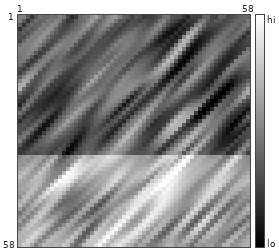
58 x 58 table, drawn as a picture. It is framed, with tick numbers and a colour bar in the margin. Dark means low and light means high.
Streaks slant up to the right. The ninth with the highest average is the bottom middle. A horizontal seam about 60% of the way down splits the table, and the bottom part is higher.
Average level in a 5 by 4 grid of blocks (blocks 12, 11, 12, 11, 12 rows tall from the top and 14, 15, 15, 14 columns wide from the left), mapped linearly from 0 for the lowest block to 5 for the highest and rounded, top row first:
1100
0110
0110
4454
3443
